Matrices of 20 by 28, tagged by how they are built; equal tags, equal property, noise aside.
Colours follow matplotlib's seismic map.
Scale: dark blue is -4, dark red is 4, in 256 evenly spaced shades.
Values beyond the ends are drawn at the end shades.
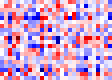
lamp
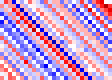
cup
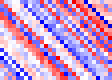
cup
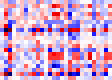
lamp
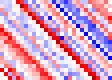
cup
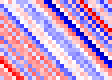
cup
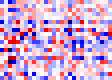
lamp
